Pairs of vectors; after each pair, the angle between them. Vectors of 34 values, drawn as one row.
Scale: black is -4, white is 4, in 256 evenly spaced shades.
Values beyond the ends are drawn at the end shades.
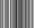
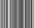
partly aligned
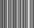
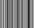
nearly opposite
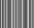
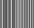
orthogonal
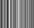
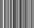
partly aligned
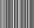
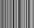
nearly opposite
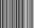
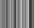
orthogonal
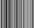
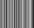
partly aligned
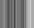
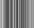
partly aligned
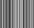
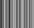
partly aligned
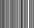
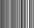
nearly parallel
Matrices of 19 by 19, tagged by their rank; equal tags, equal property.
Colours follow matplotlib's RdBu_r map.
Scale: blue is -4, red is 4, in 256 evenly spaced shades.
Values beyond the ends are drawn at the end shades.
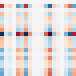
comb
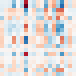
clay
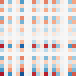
comb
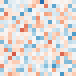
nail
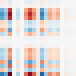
comb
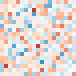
nail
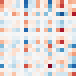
clay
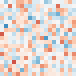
nail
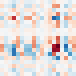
clay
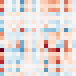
clay
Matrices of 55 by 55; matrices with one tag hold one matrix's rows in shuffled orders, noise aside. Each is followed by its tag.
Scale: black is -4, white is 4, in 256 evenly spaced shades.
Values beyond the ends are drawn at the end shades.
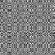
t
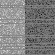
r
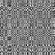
t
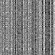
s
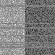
r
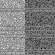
r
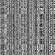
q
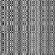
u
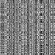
q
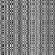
u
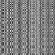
u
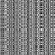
q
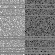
r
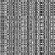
q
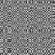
t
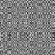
t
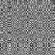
t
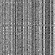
s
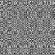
t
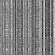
s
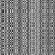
u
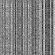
s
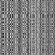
u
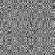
t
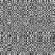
t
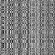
u
